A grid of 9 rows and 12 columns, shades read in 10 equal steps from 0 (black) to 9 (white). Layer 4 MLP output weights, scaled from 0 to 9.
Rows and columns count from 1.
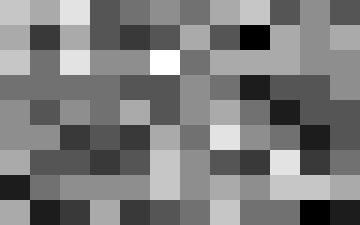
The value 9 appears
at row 3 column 6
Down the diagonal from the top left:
7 2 8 4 6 6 5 6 4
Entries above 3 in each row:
9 6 12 7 7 7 5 11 6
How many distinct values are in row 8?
5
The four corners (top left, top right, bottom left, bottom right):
7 3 6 1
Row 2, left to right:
6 2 6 3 2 3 6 3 0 6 5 6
